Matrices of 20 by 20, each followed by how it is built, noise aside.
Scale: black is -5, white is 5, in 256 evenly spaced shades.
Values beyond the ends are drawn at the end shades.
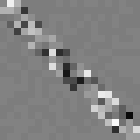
banded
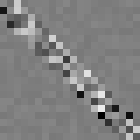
banded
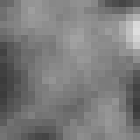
smooth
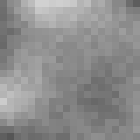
smooth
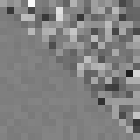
upper triangular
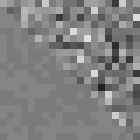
upper triangular
